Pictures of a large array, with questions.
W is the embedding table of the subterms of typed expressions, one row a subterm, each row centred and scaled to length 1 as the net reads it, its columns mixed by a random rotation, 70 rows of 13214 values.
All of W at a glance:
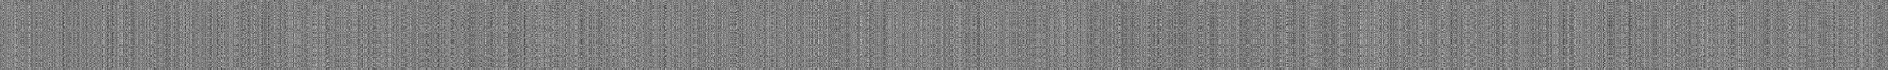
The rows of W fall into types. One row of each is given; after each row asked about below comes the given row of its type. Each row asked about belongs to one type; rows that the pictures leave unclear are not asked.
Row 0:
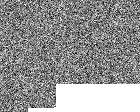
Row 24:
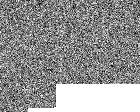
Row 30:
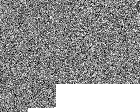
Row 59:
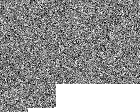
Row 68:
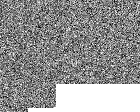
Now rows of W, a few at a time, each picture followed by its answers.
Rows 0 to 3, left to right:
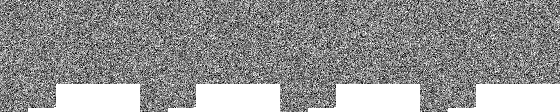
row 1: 0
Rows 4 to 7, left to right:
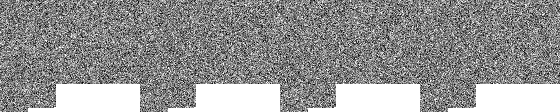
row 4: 24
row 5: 30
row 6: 59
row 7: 30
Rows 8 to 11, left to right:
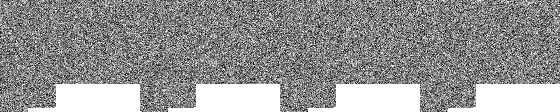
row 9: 68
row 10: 68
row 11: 30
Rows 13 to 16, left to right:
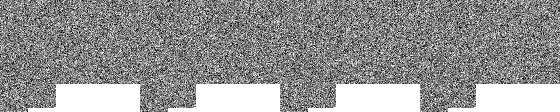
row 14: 0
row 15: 68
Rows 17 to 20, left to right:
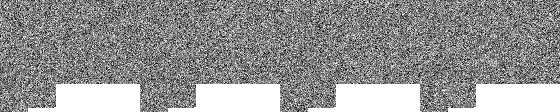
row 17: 59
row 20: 68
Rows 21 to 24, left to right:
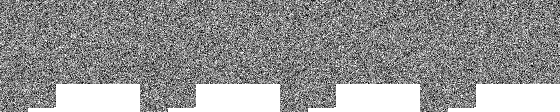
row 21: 24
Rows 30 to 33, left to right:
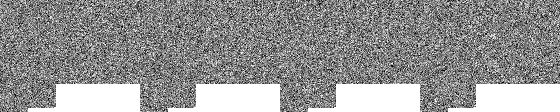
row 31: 68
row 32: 24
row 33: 0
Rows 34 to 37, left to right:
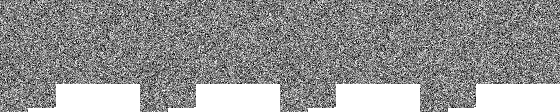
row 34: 59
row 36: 59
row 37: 0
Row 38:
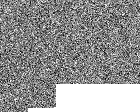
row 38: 30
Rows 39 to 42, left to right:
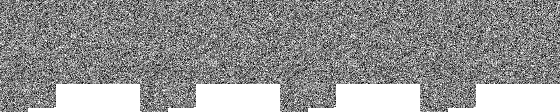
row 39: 24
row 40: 68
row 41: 0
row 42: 68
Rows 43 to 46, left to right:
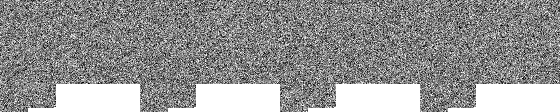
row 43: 0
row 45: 59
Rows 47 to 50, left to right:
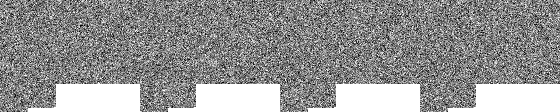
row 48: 68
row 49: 59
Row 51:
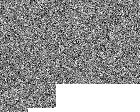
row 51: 59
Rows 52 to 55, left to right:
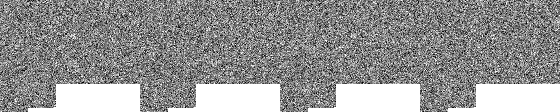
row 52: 0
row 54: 24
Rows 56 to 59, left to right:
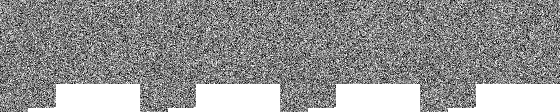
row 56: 30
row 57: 68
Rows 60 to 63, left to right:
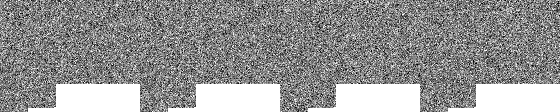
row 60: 0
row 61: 59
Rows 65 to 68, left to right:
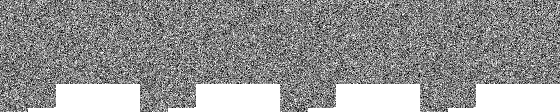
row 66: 59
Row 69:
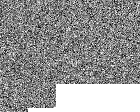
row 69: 68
